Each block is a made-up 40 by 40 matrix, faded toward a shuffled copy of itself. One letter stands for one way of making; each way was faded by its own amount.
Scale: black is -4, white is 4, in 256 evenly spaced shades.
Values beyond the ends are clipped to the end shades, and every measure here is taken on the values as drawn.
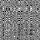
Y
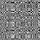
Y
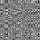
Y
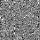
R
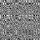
Y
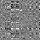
Y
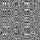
Y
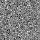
R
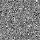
R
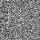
R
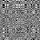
Y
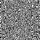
R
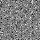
R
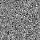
R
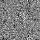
R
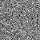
R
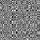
Y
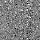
R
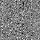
R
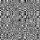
Y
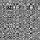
Y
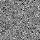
R
